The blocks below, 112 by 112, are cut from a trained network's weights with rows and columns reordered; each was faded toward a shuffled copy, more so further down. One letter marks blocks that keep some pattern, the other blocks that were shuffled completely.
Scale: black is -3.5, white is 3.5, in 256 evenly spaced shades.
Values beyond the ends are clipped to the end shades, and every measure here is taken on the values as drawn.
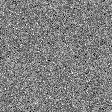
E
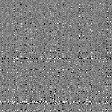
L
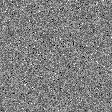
E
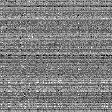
L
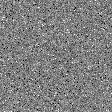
E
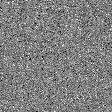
E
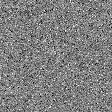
E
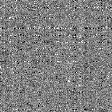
L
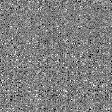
L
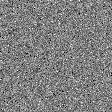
E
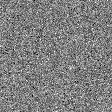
E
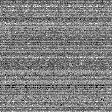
L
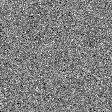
E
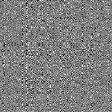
L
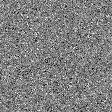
E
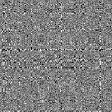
L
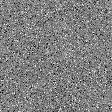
E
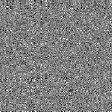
L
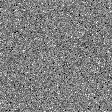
E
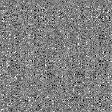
L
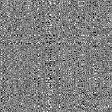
L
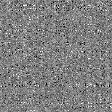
L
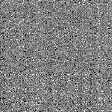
L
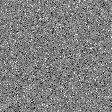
E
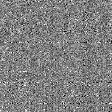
L
